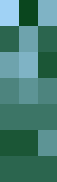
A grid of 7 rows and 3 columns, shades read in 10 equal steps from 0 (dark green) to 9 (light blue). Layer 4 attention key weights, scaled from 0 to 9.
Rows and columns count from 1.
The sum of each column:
27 24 24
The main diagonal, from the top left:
9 6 1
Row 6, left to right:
1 1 5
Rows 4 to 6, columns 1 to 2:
4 5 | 3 3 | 1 1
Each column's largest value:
9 7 7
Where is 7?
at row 1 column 3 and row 3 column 2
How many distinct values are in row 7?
1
